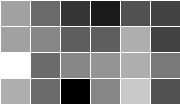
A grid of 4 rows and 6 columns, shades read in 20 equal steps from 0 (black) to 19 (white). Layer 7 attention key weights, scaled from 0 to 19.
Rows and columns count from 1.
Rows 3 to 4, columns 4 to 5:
11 13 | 10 15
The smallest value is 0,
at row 4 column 3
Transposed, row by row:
12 12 19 13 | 8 10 8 8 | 4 7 10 0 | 2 7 11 10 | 6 13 13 15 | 5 5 9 6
